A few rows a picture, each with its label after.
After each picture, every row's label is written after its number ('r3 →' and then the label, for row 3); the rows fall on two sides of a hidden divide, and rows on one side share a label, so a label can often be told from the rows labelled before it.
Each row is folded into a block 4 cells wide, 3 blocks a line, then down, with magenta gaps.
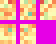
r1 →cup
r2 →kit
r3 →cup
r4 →cup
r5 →cup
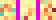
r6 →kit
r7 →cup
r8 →cup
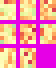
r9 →cup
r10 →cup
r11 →cup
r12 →cup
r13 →cup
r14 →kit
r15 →cup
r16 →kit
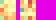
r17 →kit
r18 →cup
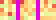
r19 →cup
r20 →cup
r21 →kit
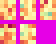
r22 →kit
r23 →kit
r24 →kit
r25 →cup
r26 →cup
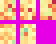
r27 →cup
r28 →kit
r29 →cup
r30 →cup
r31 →cup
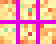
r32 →cup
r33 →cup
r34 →kit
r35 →cup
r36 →kit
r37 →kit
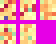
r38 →kit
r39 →cup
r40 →kit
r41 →kit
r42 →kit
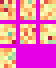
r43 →cup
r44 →cup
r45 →cup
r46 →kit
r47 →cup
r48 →cup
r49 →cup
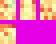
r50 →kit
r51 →cup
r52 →kit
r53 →cup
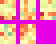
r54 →cup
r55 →kit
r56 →cup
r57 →cup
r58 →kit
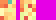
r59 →kit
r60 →cup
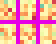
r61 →kit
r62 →kit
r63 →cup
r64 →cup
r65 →cup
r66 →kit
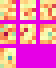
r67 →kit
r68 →cup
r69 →kit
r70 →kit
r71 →kit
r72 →cup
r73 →cup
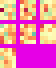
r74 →cup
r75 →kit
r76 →kit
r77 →kit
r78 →kit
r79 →cup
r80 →cup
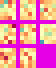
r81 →cup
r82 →cup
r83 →cup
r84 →cup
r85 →cup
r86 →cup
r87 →kit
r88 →kit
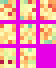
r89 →kit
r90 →cup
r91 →cup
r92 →cup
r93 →cup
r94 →kit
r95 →cup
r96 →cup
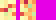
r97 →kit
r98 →cup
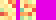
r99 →cup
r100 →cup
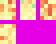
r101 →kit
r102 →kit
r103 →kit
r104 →cup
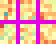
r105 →cup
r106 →cup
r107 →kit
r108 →cup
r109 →kit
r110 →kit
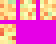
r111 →kit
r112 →cup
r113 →kit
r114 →kit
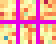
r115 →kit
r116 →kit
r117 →cup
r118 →cup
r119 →kit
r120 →kit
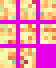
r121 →cup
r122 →cup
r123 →kit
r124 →kit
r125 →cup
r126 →kit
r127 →cup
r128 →kit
